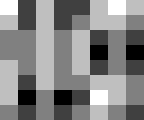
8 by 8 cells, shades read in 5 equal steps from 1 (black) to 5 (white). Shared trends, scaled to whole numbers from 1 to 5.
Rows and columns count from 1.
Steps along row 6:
down up down same up same down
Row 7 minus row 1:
-1 -1 -1 -1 0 1 -1 -1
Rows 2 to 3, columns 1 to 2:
4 2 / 3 3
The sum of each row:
28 26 24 22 25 27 23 22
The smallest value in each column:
3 1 3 1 2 1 3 1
